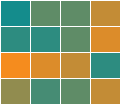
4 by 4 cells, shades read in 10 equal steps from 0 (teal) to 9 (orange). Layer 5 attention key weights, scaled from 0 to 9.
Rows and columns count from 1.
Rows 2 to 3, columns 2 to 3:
1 3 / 8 7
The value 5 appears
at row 4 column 1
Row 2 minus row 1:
1 -2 0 1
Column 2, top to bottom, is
3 1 8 2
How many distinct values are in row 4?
4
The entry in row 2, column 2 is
1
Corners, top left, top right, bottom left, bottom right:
0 7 5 7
